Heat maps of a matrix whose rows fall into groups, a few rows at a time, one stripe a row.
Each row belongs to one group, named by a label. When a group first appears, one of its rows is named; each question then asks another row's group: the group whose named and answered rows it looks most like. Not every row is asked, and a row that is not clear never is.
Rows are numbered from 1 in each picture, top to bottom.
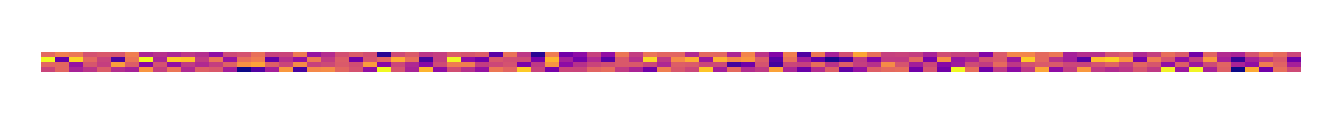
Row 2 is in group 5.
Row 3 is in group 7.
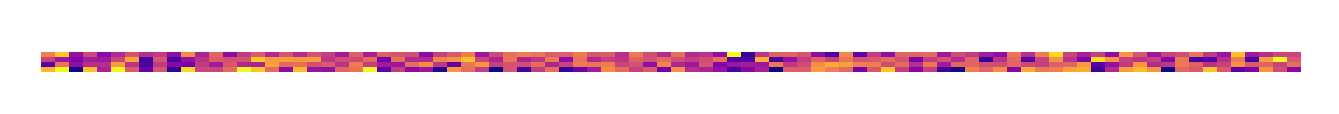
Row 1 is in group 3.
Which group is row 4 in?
7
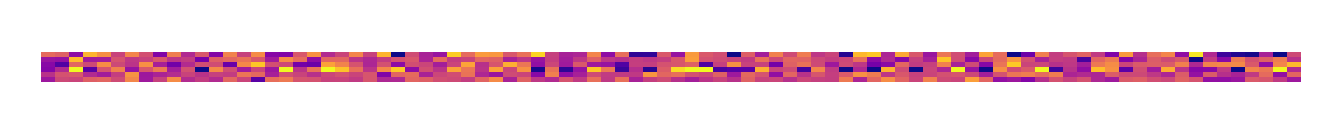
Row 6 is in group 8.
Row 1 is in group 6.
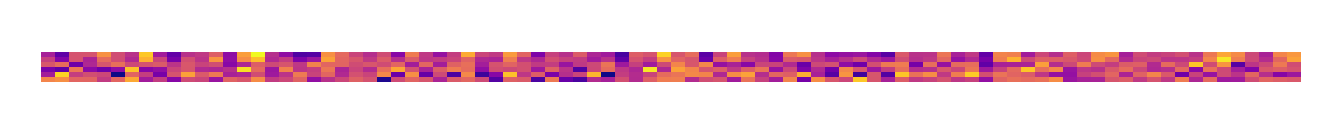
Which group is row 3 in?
7
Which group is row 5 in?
3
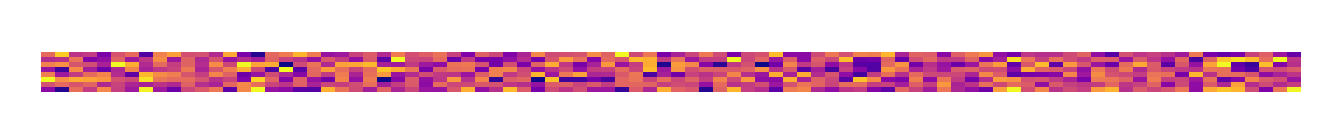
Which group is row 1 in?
8
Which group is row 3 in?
7
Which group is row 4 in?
5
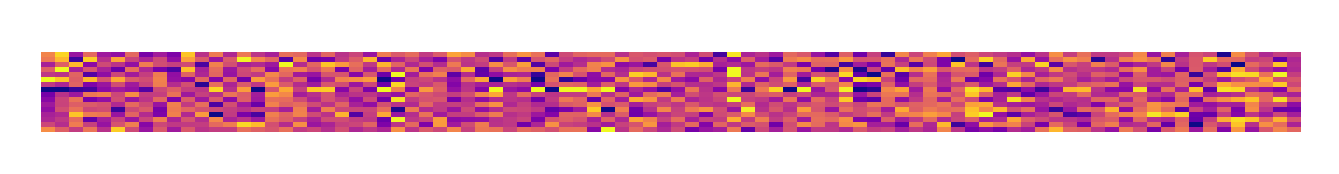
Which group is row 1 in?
3
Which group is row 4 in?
3
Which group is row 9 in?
8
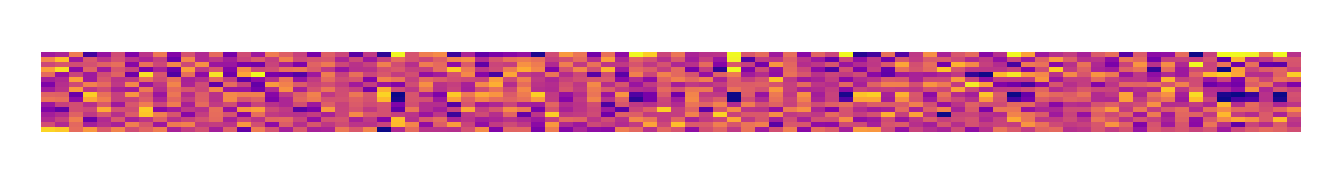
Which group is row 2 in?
3
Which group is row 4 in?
3
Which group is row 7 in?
8
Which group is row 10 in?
6
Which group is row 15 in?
5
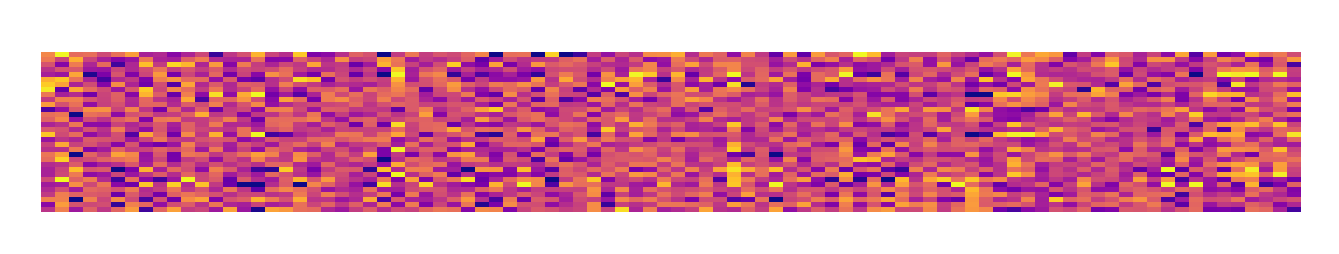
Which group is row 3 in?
5
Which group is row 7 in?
3
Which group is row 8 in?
5
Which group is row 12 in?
8
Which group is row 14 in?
8
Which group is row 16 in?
3
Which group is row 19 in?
3
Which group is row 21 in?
7
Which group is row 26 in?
3
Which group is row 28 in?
8
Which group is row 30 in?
7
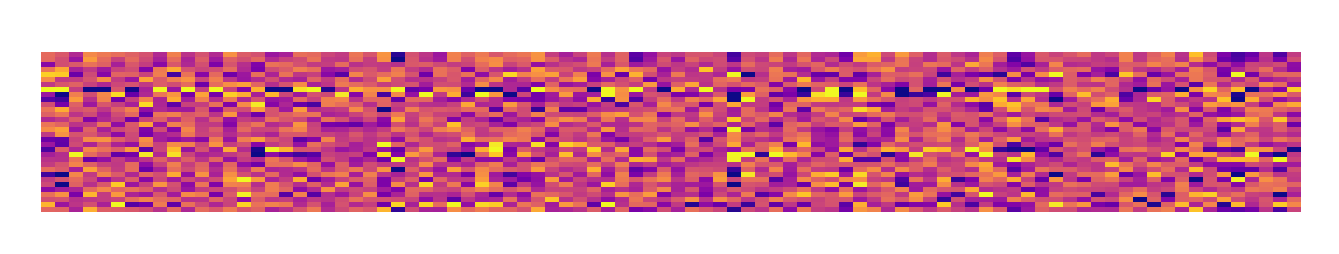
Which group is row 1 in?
6
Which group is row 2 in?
6
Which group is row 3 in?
8
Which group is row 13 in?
8
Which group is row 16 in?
3
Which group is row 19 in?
5
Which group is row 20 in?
8
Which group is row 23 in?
8
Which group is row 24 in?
6
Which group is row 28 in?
8
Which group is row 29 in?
7
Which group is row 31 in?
3
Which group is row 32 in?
6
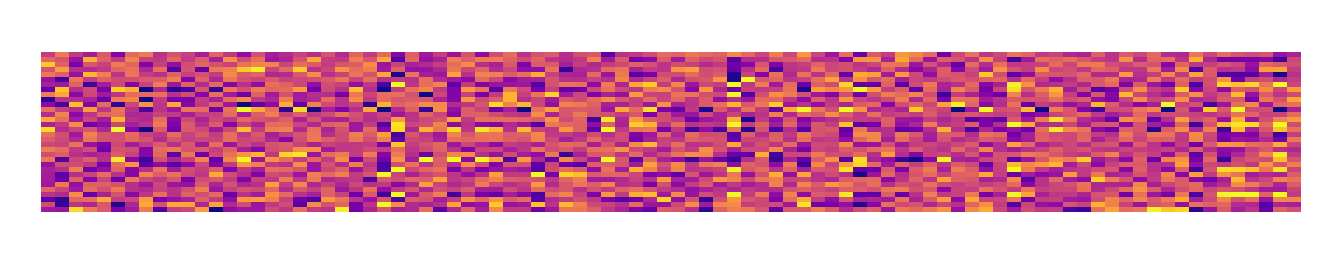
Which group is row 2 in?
6
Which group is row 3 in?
7
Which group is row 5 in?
6
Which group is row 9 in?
3
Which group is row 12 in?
7
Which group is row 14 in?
3
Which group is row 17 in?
6
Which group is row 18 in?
6
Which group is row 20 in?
8
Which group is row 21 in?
7
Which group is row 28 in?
7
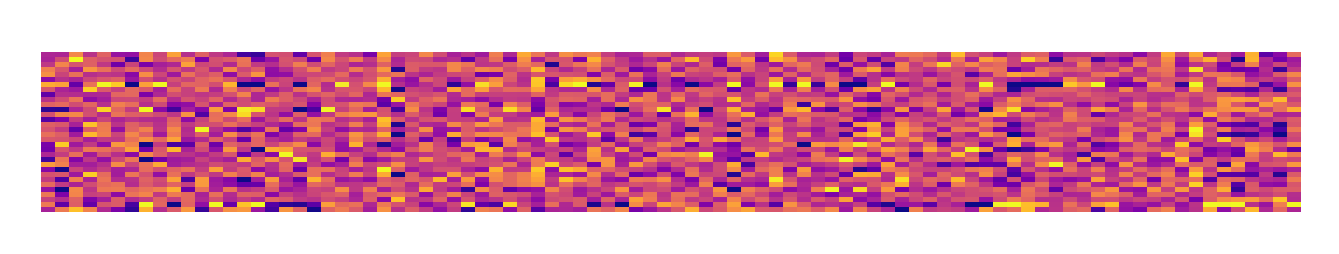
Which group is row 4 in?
6
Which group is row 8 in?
6
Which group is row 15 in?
6
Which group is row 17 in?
6
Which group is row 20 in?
8
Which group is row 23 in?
3
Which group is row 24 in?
5
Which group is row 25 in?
6
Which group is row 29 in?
5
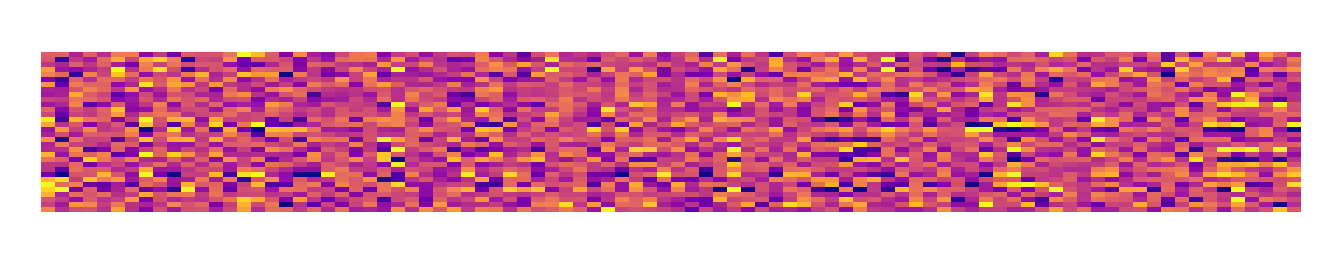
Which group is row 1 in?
7
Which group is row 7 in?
5
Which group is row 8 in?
8
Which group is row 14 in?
5
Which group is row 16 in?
8
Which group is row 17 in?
8
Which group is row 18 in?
5
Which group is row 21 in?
5
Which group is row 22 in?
6
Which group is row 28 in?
3
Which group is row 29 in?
5
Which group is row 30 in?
7
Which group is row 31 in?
7
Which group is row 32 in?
3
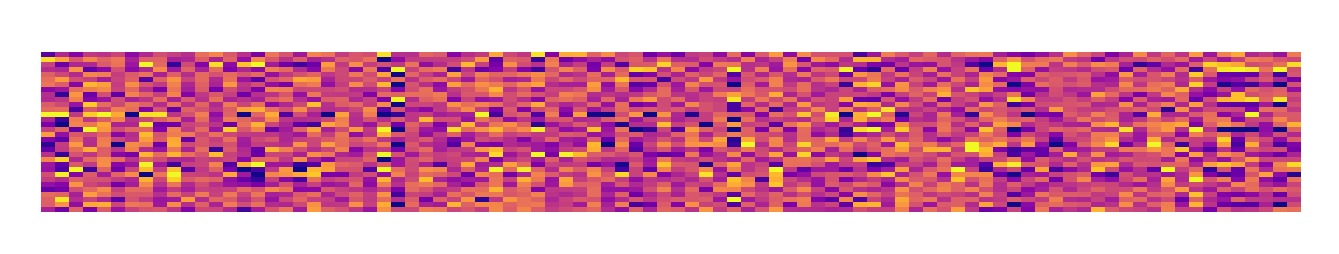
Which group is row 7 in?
6
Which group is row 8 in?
8
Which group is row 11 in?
6
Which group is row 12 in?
7
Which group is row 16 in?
6
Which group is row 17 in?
5
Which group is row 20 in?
8
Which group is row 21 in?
5
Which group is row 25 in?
8
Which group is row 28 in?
8
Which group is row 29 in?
6
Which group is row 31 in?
6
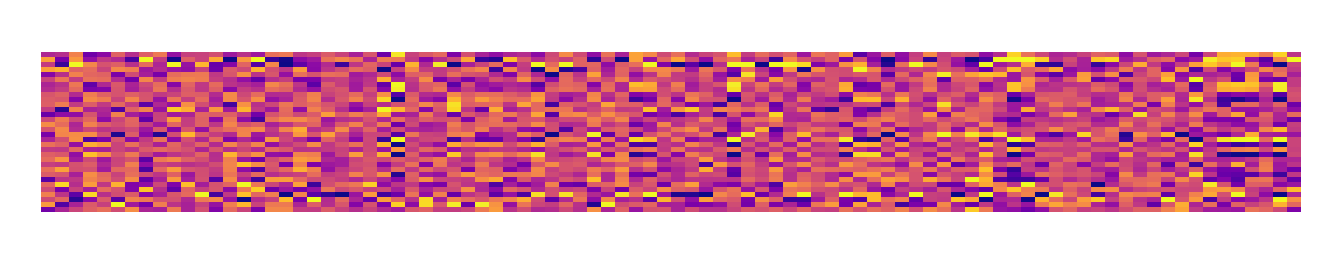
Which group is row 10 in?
6
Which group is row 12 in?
5
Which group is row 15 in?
6
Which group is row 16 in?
7
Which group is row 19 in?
6
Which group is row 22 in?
8
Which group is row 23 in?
7
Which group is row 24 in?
8
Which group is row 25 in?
6
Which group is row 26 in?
8
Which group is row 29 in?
7
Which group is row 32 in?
8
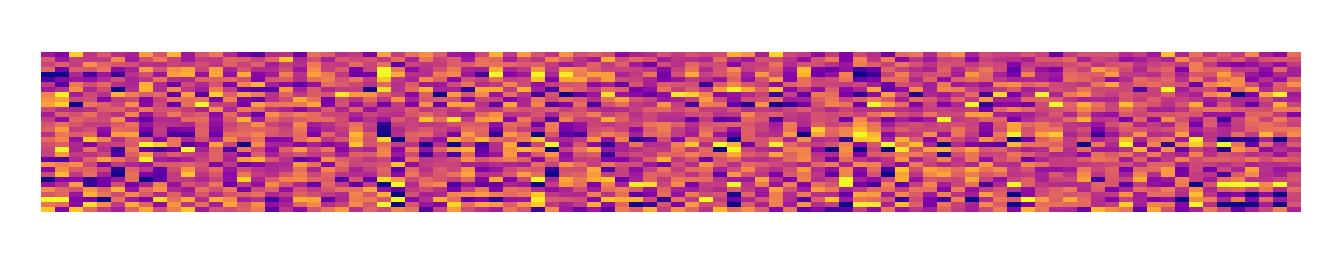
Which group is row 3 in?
6
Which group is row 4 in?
5
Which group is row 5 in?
5
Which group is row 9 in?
7
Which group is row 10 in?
8
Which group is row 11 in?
7
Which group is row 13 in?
8
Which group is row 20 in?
3
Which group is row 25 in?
3
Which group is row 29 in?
6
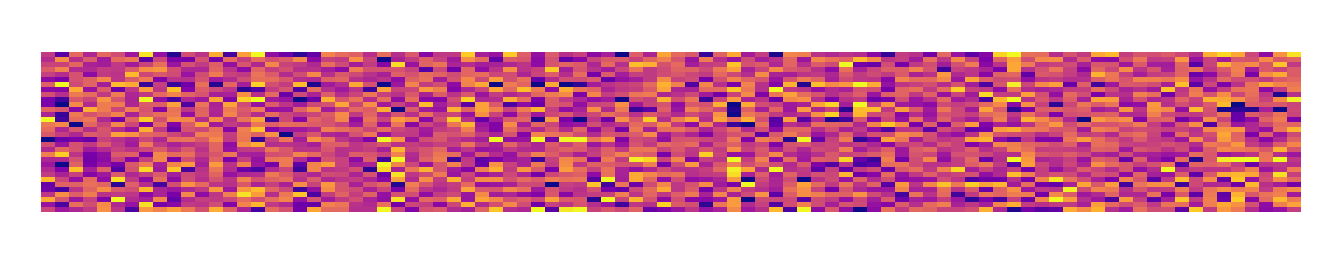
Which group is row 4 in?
3
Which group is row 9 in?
7
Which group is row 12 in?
6
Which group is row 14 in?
5
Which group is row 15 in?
7
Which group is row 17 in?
7
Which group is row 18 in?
5
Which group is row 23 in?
5
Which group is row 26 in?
3
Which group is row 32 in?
5
